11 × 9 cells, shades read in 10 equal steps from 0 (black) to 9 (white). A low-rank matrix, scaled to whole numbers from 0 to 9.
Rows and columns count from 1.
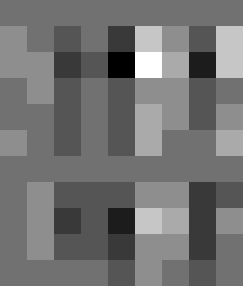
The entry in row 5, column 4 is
4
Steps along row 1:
same same same same same same same same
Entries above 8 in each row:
0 0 1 0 0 0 0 0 0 0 0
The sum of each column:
47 49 34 40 28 63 53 31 53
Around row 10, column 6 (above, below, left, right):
7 5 2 5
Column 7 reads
4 5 6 5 5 4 4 5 6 5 4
